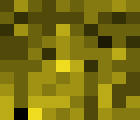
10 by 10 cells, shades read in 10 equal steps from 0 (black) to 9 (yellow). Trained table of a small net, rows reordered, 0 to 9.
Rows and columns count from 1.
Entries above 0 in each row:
10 10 10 10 10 10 10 10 10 9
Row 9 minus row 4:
4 1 3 2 1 0 -1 6 -1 4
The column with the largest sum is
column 5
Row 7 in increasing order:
3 4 4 5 5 5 6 6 6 6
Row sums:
46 31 40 37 45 49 50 50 56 52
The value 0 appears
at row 10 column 2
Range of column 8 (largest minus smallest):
6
